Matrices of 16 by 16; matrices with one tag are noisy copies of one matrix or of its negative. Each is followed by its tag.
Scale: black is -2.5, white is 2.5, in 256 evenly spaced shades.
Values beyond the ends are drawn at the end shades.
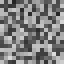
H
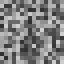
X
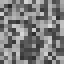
X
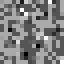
X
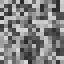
X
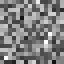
H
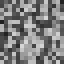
X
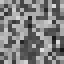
X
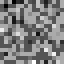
H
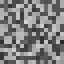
H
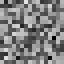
H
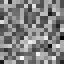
H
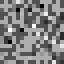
H
